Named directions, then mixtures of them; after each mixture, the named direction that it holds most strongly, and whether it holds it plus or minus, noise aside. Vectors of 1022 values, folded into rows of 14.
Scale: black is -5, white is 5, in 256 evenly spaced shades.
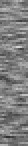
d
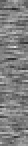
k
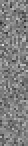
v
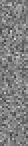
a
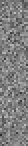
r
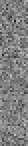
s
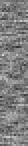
d, minus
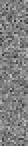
s, plus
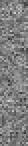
r, plus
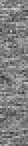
k, minus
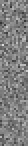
v, plus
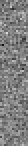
v, minus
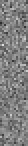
v, plus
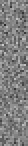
v, plus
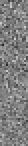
v, minus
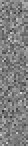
r, minus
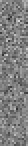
s, plus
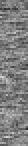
k, plus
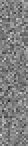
r, minus
